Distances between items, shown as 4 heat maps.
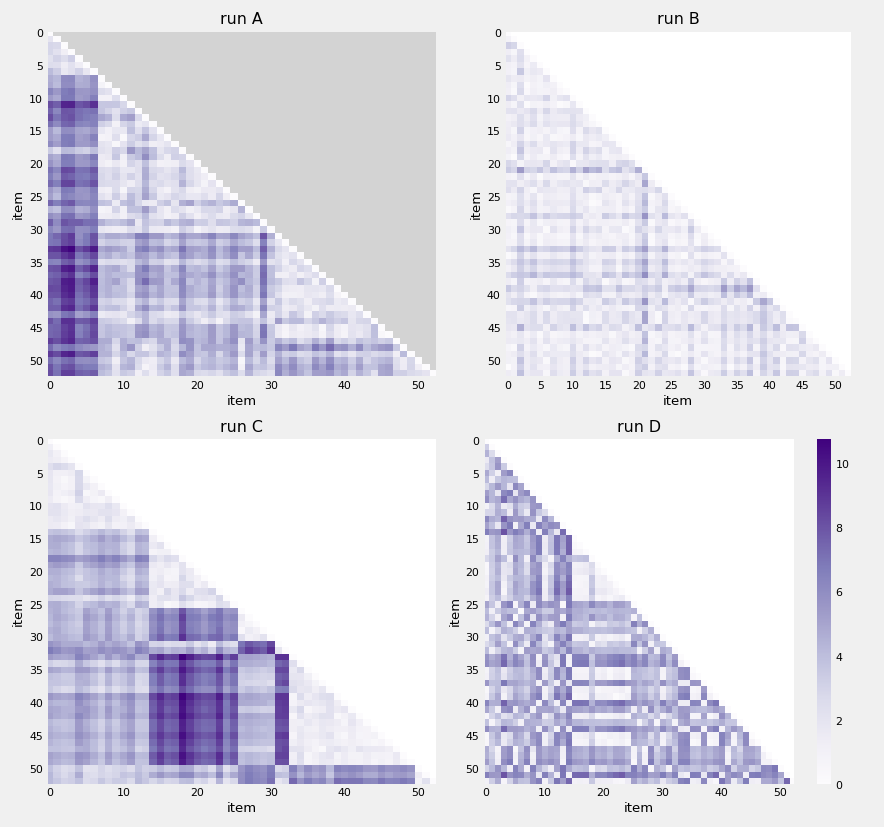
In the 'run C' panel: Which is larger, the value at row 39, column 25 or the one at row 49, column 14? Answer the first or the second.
the first
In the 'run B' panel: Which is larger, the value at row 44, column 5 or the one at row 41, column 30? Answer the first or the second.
the second
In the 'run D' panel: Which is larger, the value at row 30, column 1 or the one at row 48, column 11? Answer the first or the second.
the second
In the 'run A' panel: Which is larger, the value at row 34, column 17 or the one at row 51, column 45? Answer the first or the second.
the second
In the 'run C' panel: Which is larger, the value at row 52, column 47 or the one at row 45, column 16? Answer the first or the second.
the second
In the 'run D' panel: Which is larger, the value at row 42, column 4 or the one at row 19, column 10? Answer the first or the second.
the first
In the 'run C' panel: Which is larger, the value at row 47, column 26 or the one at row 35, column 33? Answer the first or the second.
the first
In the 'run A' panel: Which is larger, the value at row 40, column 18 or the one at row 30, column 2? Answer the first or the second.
the second
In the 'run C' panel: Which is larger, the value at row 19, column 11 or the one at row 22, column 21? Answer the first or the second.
the first
